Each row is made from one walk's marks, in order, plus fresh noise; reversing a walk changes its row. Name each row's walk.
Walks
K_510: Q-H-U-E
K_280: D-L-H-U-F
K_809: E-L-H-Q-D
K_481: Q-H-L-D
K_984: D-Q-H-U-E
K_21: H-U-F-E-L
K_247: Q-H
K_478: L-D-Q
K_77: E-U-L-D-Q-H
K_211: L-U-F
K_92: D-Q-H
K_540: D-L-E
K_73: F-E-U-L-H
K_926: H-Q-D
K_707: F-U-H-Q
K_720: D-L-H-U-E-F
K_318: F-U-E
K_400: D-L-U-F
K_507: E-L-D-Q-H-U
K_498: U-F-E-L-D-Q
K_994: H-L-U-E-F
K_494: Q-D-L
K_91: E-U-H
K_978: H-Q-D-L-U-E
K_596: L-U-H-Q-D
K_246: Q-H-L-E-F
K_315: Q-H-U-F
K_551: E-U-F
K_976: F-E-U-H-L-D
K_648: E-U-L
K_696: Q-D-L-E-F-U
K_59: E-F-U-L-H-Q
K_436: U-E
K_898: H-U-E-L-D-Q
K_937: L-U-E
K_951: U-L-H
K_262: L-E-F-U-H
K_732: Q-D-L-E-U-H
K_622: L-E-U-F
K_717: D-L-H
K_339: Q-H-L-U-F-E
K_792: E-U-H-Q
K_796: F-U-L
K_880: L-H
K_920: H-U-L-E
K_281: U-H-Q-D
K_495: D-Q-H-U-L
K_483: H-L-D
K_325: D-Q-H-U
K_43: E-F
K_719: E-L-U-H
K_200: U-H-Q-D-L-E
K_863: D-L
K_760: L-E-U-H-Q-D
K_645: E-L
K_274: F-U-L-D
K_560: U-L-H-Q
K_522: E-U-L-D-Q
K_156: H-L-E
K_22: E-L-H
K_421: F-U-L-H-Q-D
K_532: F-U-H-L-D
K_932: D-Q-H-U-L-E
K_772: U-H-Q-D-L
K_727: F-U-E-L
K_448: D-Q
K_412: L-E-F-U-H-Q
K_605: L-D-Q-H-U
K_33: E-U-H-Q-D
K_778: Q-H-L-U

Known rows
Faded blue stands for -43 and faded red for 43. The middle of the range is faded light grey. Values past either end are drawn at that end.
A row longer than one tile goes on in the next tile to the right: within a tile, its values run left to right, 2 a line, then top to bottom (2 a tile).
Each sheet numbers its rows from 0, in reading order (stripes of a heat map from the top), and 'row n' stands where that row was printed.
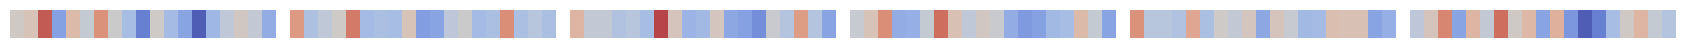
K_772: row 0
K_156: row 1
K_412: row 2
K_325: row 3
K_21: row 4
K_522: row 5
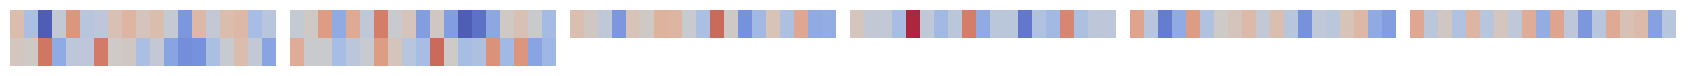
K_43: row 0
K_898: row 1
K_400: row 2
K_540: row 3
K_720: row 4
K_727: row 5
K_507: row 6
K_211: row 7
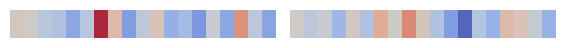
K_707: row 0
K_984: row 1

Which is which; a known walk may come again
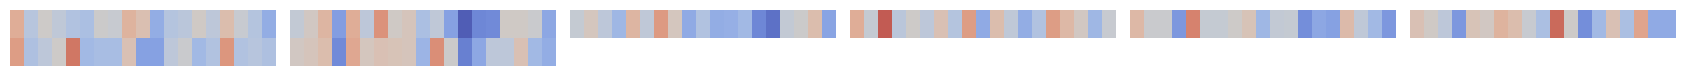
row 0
K_91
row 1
K_760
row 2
K_92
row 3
K_648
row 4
K_976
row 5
K_400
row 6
K_156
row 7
K_274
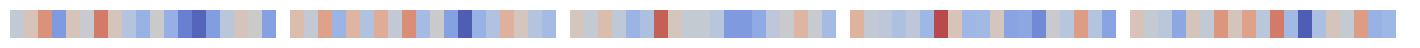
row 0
K_596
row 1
K_978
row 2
K_792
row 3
K_412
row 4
K_696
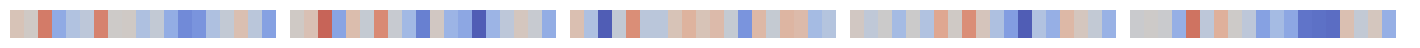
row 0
K_507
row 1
K_772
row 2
K_43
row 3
K_984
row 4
K_809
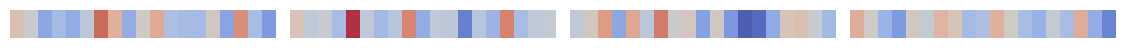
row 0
K_315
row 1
K_540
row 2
K_898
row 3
K_280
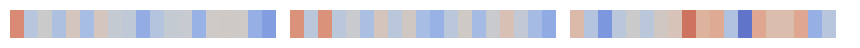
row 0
K_73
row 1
K_719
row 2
K_318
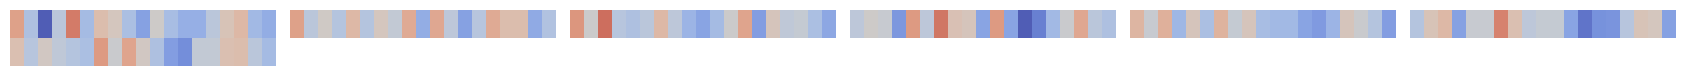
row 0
K_246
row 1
K_727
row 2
K_951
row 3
K_498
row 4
K_732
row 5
K_281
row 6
K_510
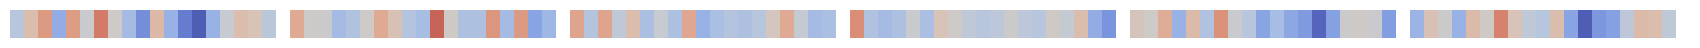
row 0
K_478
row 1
K_211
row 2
K_920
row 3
K_262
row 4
K_77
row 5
K_448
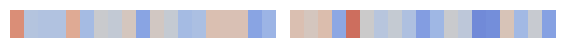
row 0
K_21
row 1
K_483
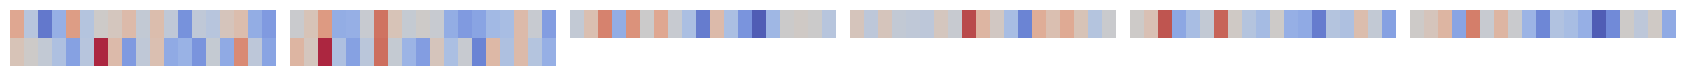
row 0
K_720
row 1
K_325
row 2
K_494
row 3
K_436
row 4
K_605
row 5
K_481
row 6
K_707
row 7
K_778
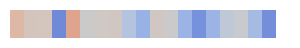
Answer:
K_532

